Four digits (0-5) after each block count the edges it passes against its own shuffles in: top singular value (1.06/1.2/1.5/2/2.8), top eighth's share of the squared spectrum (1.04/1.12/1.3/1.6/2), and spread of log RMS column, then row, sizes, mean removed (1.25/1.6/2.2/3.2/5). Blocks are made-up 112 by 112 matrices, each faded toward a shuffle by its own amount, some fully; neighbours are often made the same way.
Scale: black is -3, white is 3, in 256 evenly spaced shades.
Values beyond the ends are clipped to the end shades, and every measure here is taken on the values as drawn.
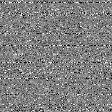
2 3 0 4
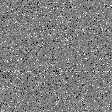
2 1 0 1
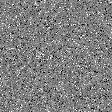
0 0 0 1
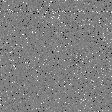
3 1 0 0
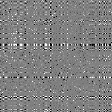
5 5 3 4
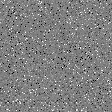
2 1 0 0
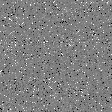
3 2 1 0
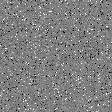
3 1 0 1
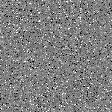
3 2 1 0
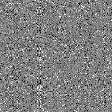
4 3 2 1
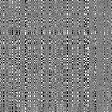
5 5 5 4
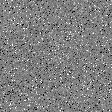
0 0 0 0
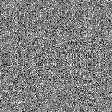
4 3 1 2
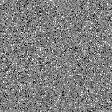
3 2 1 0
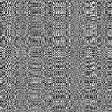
5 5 4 4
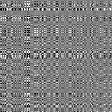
5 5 5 5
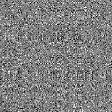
4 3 2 2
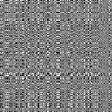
5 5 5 4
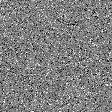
2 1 0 0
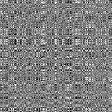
5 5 4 4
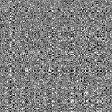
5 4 3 3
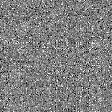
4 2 1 1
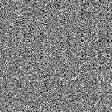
4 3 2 2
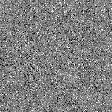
3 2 1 1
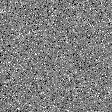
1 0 0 0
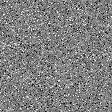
2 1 0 0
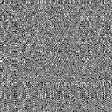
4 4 2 3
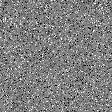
0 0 0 0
